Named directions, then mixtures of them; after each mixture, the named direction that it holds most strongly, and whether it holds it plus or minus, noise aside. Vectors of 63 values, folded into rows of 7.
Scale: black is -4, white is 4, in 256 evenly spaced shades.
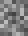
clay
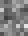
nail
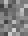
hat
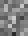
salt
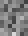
salt, minus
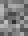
clay, plus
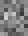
clay, minus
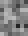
nail, minus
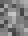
clay, minus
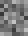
clay, minus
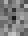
salt, minus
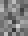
hat, minus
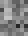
nail, minus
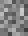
clay, plus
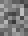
clay, plus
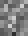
salt, plus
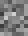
clay, minus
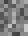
clay, minus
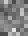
hat, plus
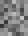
clay, minus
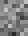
salt, plus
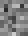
salt, minus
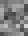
nail, plus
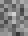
clay, minus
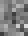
nail, plus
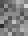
clay, minus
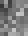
hat, plus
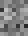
nail, minus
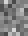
hat, plus
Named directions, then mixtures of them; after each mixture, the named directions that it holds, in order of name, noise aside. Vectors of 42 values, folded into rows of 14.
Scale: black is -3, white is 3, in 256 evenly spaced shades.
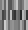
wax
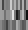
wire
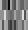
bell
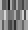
bell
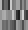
bell, wire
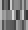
bell, wire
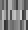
wax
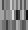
wire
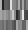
bell, wire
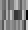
wax, wire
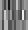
bell, wax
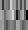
wire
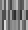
wax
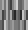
wax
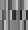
wax
